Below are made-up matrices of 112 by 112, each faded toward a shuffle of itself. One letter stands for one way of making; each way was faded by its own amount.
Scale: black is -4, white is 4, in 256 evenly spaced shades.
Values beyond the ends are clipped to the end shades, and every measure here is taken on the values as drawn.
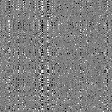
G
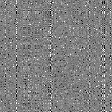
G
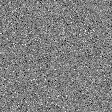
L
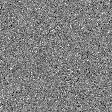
L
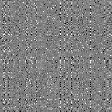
G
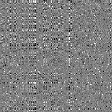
G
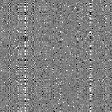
G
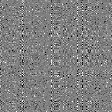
G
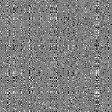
G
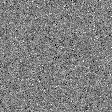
L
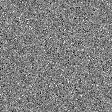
L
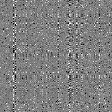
G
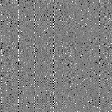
G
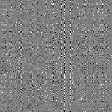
G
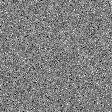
L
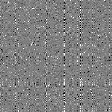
G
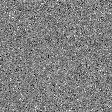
L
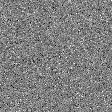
L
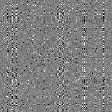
G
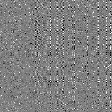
G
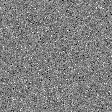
L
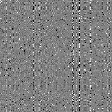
G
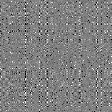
G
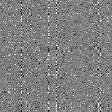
G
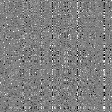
G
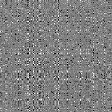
G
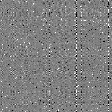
G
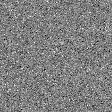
L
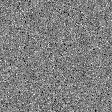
L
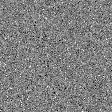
L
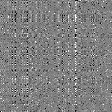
G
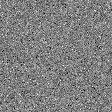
L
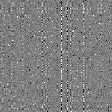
G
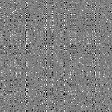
G
